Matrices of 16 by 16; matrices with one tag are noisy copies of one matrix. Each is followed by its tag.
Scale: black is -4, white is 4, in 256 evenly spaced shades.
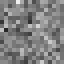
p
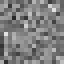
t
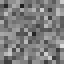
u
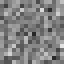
u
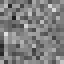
t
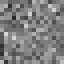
t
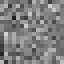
t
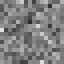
p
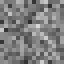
p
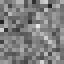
p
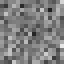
u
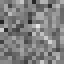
p
